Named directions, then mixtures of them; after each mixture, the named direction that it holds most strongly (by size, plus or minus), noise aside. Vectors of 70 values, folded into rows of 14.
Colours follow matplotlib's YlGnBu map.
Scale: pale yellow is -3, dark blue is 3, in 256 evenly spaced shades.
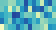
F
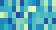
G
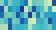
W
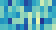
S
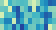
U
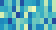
G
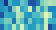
U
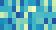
G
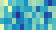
U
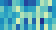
S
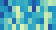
U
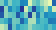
W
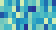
G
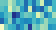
F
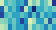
W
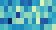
S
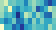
U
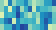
U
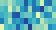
F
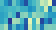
S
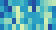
U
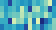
S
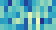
S
